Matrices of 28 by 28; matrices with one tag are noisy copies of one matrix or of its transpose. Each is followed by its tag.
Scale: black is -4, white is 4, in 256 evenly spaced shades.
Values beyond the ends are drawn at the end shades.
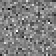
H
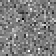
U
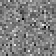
U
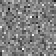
H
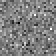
U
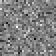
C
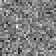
C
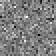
C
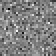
H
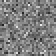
C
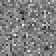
U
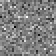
C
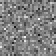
C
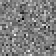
U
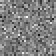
C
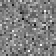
U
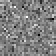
C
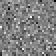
H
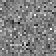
U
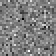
U
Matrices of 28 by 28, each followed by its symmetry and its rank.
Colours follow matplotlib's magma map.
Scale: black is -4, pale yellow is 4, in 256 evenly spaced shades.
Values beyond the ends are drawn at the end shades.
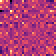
symmetric, rank three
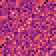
symmetric, full rank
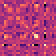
symmetric, rank three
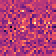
neither, rank five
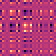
symmetric, rank one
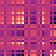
symmetric, rank one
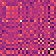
symmetric, rank three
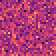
neither, full rank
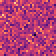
symmetric, full rank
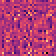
neither, rank five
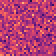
neither, full rank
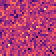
symmetric, full rank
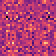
neither, rank five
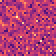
symmetric, full rank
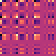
symmetric, rank one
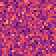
neither, full rank
